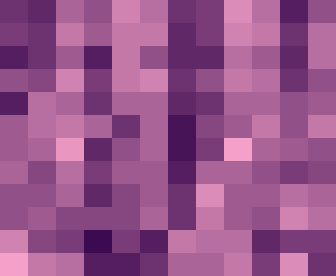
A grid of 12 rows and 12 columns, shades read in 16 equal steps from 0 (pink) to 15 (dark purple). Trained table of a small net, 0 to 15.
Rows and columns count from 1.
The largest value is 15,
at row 11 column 4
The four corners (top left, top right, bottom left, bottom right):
11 8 0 11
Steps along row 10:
down up same same down up down up up down up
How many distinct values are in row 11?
8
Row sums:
94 85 109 84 97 85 85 96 88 86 106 85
